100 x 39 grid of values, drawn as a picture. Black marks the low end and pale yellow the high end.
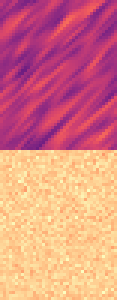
The table splits into 2 rows of 1 panel. Panel 1,1: middling, slanting up to the right. Panel 2,1: very high, fine-grained, faint in contrast.
